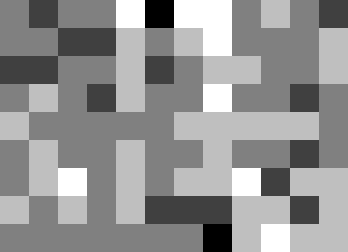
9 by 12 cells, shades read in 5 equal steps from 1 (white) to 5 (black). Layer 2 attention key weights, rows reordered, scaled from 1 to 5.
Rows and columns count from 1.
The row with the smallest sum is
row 7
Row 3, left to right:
4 4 3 3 2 4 3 2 2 3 3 2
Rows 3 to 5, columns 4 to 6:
3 2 4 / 4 2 3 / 3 3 3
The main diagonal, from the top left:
3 3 3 4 3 3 2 4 2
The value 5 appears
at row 1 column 6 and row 9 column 8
